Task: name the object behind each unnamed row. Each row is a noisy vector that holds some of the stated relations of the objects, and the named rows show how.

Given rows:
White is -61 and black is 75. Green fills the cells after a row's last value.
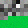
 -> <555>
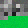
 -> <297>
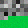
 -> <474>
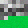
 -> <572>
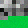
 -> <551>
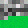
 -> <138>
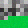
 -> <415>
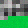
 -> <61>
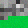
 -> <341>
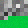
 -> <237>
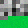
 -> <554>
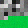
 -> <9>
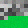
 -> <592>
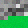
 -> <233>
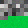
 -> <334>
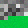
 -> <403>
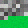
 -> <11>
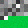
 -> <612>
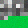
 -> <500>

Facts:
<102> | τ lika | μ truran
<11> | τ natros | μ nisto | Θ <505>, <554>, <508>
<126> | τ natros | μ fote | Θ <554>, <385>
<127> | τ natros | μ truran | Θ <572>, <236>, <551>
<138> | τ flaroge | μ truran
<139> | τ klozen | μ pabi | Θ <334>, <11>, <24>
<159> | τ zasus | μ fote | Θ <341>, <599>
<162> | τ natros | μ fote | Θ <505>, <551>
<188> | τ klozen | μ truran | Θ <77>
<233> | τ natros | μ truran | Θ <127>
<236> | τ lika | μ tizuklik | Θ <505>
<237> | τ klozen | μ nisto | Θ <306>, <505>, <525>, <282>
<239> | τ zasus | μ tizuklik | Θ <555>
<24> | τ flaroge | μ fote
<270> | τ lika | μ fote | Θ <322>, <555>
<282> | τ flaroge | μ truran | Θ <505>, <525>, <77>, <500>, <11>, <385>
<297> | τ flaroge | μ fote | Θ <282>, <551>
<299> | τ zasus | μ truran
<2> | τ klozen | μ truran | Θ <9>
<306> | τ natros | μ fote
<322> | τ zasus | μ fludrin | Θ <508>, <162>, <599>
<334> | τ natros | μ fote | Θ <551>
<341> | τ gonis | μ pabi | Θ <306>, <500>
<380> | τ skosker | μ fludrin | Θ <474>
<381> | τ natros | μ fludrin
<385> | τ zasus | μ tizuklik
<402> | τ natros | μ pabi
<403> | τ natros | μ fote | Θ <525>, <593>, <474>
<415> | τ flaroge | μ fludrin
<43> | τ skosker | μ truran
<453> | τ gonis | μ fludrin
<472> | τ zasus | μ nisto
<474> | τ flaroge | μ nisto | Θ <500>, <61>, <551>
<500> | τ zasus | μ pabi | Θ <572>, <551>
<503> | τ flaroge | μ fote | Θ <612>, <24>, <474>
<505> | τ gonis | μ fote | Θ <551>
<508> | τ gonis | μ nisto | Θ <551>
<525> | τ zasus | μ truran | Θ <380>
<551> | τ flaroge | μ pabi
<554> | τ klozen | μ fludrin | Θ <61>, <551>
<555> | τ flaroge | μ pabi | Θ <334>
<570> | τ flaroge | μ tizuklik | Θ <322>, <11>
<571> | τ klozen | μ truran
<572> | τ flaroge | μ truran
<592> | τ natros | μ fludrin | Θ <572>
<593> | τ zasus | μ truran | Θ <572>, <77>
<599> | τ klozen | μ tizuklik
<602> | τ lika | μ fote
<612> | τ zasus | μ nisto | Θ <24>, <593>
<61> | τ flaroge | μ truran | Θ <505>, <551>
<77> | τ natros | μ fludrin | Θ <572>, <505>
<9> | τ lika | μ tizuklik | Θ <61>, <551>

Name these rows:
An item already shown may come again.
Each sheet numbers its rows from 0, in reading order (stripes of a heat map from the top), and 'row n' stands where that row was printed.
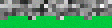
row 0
<505>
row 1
<322>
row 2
<236>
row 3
<2>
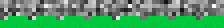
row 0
<24>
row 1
<602>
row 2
<500>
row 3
<554>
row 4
<239>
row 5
<505>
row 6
<554>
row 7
<139>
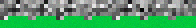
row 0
<239>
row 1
<380>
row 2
<599>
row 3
<188>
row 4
<239>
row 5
<402>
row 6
<508>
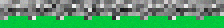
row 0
<43>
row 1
<593>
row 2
<159>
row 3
<306>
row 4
<385>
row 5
<188>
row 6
<299>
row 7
<233>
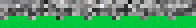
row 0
<233>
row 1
<570>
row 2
<453>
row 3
<571>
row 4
<322>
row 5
<508>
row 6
<127>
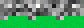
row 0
<282>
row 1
<77>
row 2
<270>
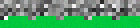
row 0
<472>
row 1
<503>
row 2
<2>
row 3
<525>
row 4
<381>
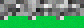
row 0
<159>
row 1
<102>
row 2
<236>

